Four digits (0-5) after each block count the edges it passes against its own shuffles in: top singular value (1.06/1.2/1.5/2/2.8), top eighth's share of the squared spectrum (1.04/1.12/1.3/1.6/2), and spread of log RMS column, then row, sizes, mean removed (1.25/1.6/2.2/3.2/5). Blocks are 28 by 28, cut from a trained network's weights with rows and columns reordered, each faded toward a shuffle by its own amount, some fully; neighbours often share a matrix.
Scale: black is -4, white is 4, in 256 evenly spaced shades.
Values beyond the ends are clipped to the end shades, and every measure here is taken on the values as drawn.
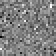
0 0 0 0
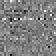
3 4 0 1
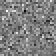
0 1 0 0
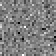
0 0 0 0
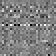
4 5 1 3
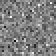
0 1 0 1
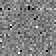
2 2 0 0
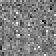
2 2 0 0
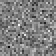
1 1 0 0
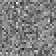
2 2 0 0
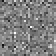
2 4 2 1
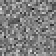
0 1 0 0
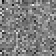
3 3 1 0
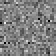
2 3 1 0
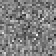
1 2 0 0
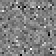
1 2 1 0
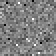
0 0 0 0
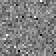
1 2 0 0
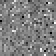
0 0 1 0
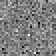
1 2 0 0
